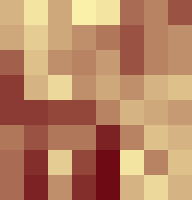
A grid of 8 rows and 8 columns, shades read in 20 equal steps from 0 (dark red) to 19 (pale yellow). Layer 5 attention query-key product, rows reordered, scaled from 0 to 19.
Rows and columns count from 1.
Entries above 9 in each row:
6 6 6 7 4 3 4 4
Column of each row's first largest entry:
4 2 2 3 6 7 6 7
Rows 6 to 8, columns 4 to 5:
9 2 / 5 0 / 3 0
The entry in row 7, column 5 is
0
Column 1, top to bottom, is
14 13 7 4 4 9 8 8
